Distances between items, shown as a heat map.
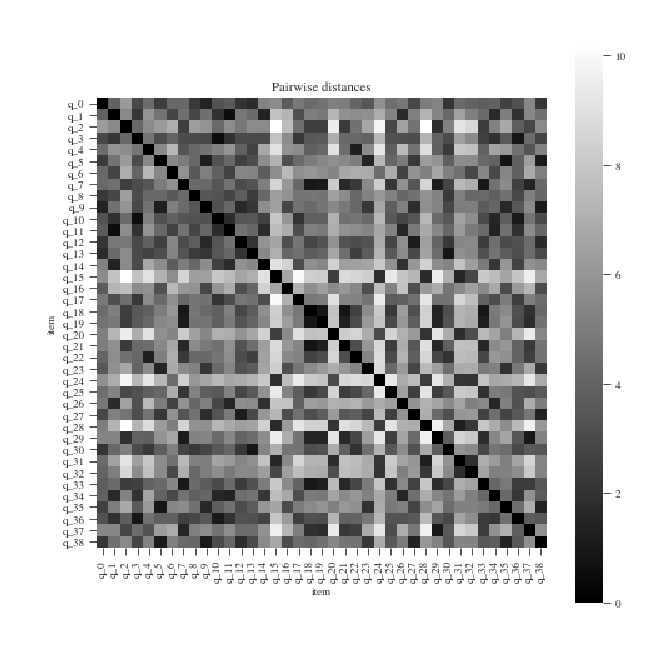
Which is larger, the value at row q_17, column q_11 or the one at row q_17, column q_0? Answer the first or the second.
the second
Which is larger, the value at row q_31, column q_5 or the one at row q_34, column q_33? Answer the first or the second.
the first
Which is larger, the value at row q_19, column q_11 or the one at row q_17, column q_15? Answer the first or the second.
the second
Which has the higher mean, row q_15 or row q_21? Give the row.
q_15
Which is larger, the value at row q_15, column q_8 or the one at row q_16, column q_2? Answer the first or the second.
the second
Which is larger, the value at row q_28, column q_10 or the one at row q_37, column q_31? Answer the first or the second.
the second
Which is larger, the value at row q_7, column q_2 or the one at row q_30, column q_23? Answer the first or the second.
the second
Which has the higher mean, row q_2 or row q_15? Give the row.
q_15
